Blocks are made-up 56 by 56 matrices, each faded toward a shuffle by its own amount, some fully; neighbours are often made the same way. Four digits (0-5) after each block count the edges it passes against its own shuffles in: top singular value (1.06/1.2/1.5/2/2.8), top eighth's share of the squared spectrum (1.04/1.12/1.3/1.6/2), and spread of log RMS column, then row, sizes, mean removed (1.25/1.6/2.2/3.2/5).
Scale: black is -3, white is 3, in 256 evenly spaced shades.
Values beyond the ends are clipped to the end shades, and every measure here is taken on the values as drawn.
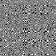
4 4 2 2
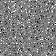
3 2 1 1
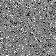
0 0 0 0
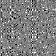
4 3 2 2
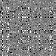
4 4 3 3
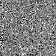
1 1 2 0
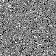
0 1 0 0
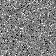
0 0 0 0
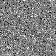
0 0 0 0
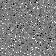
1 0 0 1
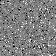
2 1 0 0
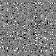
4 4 2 2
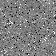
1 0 0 0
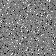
0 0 0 0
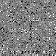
3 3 1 1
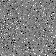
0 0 0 0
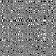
4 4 3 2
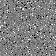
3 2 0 0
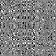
4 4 3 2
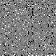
3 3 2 1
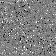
1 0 0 0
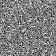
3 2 0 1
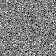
2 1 0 0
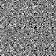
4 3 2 2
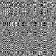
4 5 3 3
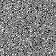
3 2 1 0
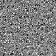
3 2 1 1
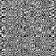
4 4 3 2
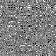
4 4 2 2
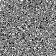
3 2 0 0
